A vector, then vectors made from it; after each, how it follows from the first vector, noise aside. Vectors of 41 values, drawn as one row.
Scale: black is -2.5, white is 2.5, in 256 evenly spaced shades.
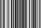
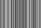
shrunk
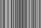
shrunk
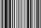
negated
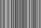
shrunk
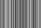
shrunk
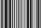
negated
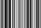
negated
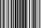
copied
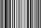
negated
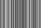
shrunk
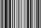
negated
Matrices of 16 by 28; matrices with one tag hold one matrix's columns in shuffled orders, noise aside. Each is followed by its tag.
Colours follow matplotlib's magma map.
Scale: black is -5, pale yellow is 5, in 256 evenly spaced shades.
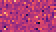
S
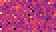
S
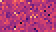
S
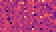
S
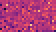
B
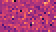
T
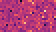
T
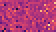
B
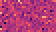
S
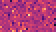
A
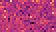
S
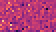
B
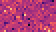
A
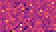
B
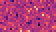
A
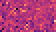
B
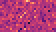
S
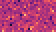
A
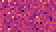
S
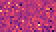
B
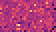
B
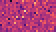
T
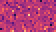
A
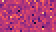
S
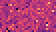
B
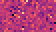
S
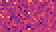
S
